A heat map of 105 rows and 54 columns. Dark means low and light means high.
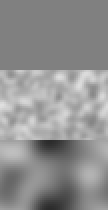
It is made of 3 by 1 panels. Panel 1,1: middling, flat. Panel 2,1: high, blotchy. Panel 3,1: middling, smooth, strong in contrast.
